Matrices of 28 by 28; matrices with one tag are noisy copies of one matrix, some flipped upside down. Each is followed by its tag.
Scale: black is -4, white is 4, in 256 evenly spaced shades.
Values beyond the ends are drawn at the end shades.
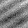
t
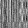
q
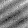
t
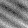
t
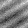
t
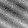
t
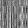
q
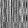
q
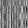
q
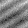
t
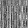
q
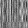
q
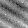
t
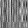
q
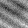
t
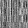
q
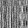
q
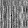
q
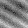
t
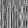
q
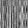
q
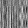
q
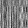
q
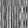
q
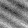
t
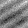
t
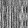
q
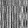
q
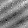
t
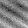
t
